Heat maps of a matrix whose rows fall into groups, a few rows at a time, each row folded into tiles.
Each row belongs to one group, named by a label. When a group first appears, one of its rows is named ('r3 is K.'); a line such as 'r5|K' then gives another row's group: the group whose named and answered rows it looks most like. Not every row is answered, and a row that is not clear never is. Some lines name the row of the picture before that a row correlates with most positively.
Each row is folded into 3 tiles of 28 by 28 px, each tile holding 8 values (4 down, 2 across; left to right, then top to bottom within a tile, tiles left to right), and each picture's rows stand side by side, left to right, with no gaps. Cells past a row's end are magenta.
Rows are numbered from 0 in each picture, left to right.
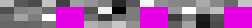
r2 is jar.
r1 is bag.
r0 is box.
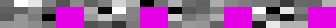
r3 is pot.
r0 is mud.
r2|box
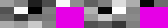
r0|bag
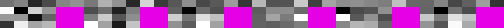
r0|pot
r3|box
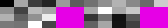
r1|jar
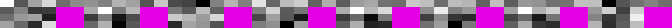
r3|jar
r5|jar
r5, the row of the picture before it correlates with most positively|1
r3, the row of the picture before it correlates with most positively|1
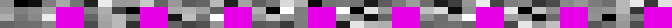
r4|pot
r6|pot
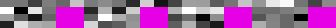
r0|pot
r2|jar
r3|mud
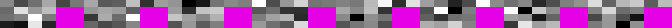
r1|box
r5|bag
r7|jar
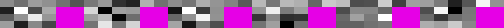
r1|pot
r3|jar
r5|bag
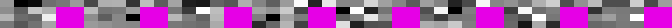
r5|bag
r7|box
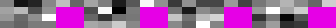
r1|bag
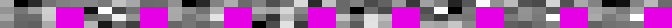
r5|bag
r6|box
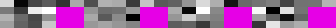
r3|pot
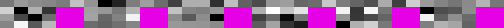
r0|pot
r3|jar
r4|pot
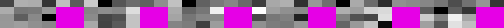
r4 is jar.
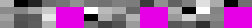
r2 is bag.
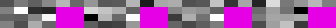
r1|box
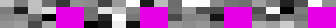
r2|mud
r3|bag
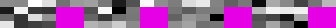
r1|bag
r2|mud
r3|jar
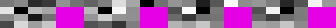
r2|bag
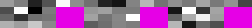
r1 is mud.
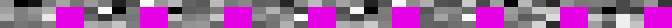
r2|box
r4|bag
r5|box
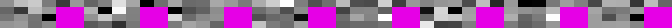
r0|mud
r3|mud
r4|box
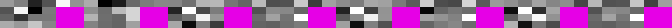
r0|bag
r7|box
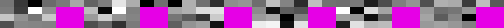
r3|pot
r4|pot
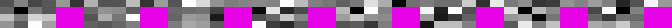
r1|box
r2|mud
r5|pot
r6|pot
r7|bag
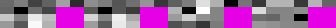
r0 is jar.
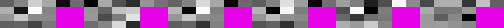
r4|bag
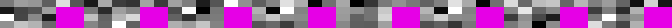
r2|bag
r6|jar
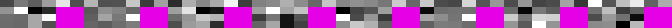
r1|box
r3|jar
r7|jar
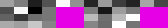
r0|bag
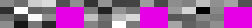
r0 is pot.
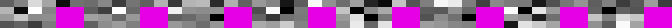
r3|bag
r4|pot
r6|pot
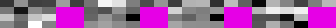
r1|mud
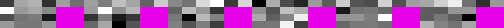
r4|box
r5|mud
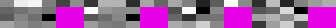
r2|bag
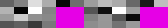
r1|mud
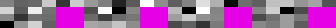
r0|pot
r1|bag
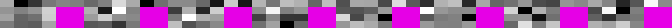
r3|jar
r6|pot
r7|bag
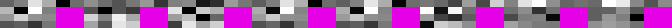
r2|pot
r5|pot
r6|mud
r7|mud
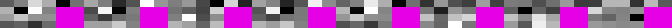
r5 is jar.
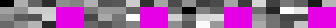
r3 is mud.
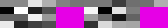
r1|pot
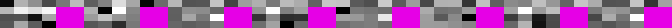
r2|box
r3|jar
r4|box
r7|box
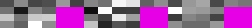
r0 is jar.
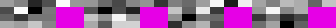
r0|bag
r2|pot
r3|jar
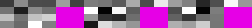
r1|pot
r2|bag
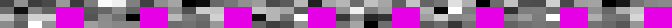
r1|mud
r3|box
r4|jar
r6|box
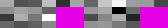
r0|box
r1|mud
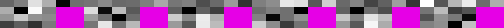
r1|pot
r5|jar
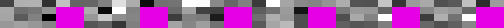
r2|mud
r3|mud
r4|box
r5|box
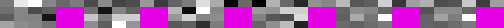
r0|mud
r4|box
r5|box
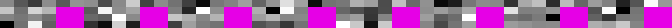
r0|pot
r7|bag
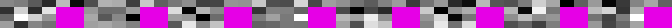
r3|box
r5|pot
